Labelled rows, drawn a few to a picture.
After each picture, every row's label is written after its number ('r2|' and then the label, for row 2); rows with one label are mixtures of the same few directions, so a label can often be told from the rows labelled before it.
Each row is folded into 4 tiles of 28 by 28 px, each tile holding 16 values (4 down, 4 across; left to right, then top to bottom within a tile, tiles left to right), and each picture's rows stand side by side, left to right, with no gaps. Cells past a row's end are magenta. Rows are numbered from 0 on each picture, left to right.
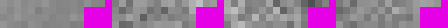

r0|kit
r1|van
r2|van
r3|van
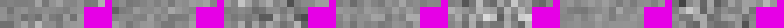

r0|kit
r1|van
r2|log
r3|log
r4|log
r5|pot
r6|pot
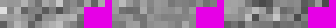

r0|van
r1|pot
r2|pot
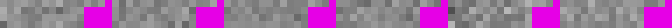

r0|van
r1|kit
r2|log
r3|log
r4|van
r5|log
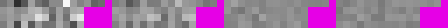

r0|log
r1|log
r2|pot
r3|pot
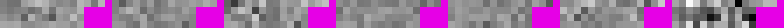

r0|pot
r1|pot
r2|pot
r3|van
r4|kit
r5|log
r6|log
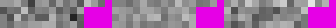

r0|log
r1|log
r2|van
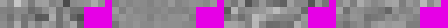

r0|log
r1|van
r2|van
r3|van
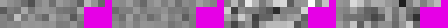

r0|log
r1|log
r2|van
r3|log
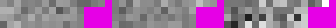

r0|van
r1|van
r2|kit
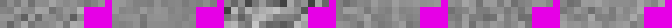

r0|kit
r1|pot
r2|van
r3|pot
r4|log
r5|pot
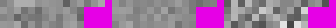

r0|log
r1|van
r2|kit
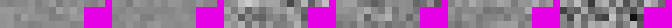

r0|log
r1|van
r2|log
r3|pot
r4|van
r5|log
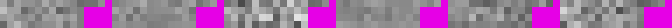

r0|van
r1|log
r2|log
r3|pot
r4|pot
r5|van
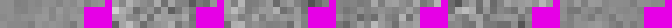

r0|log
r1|van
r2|van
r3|kit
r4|pot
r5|kit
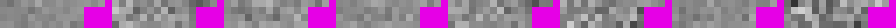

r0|pot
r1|van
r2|pot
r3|pot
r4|van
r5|kit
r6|kit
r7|pot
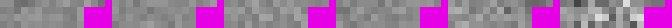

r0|log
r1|kit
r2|log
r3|van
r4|van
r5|log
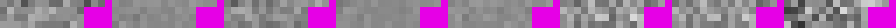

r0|van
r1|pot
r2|pot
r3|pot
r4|log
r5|log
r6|log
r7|van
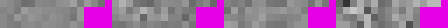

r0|log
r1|pot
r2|van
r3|pot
